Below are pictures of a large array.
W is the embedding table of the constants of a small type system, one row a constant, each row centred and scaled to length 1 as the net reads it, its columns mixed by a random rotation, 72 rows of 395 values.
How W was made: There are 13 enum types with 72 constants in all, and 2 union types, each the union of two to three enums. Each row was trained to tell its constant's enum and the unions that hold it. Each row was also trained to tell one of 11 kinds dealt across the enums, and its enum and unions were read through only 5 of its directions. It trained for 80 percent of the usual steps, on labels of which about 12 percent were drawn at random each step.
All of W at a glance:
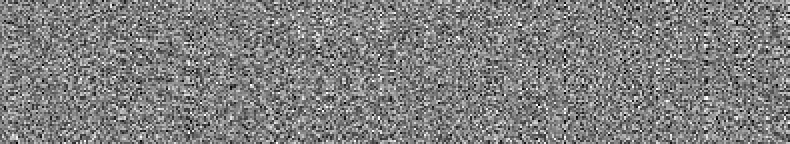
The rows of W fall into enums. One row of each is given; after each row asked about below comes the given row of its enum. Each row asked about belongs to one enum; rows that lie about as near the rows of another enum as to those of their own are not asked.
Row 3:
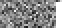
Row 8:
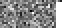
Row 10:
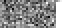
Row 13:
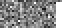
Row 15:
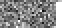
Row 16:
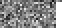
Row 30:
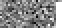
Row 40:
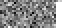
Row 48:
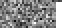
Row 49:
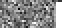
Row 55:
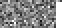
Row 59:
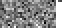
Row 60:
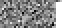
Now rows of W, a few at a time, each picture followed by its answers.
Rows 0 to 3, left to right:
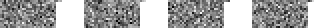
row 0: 60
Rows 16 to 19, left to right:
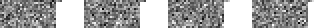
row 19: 60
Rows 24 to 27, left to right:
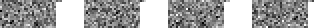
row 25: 3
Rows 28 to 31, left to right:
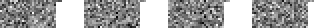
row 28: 49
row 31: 40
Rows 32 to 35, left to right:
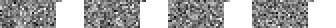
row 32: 30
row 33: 8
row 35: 16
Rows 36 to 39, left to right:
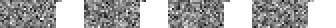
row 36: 60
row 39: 40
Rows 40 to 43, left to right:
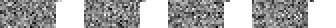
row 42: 16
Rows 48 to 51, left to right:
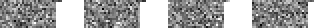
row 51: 16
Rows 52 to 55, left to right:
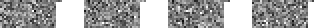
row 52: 60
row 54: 49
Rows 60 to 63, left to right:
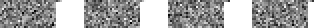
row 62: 16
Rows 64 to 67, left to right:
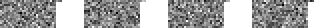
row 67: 49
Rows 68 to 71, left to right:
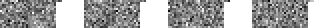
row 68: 49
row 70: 55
